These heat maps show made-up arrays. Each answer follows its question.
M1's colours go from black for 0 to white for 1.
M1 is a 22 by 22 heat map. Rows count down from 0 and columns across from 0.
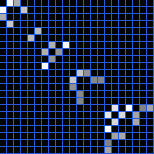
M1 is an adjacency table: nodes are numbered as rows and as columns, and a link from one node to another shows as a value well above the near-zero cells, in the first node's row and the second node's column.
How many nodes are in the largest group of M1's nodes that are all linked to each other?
3
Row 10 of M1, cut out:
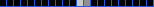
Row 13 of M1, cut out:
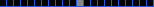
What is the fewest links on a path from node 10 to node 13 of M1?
2
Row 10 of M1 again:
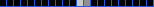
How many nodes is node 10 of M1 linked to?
2
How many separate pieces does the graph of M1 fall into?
5
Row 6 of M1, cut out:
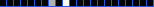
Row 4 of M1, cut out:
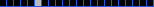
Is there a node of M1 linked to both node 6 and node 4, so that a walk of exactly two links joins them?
no
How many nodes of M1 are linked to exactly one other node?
12
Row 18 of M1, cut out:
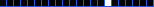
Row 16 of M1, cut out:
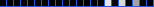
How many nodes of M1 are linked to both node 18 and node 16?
1
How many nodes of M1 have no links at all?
0
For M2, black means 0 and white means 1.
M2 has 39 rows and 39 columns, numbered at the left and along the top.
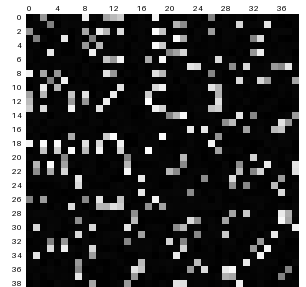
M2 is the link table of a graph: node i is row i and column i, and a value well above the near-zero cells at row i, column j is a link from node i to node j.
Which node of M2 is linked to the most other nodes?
node 22
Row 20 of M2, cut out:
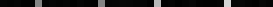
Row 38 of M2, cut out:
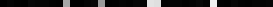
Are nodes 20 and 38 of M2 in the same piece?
yes
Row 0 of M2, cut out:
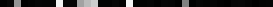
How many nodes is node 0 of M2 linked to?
7
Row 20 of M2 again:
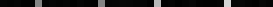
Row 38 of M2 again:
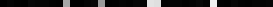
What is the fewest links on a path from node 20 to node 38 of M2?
2
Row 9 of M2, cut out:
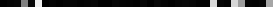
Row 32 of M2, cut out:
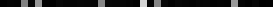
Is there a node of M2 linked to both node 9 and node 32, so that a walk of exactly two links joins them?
yes
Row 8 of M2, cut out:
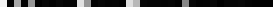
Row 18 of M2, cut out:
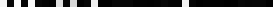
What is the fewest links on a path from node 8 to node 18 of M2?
1
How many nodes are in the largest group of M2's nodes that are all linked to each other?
5
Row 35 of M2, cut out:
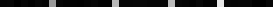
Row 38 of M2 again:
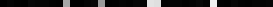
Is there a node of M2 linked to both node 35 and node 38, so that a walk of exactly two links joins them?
no
